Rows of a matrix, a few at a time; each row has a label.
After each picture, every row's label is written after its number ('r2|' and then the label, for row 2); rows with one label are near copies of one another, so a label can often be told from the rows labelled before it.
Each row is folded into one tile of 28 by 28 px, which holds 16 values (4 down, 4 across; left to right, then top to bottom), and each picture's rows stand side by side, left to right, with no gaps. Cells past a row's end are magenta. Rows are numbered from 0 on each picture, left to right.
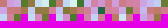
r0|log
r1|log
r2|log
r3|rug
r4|rug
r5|log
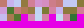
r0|log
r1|rug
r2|log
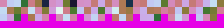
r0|log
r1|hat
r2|hat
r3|rug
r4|hat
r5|log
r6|rug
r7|log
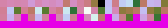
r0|rug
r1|rug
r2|rug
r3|hat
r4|log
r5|log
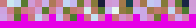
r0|log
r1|rug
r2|log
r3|hat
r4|hat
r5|log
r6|hat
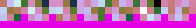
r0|log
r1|hat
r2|hat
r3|log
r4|log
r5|hat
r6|rug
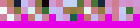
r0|hat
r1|hat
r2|log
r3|hat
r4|rug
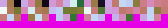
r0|hat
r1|hat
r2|log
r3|hat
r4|log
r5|rug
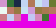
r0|hat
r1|log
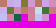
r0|log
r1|rug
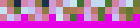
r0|hat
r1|hat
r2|log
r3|log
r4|log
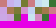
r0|log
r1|log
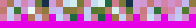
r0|rug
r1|hat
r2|log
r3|log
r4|hat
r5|rug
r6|rug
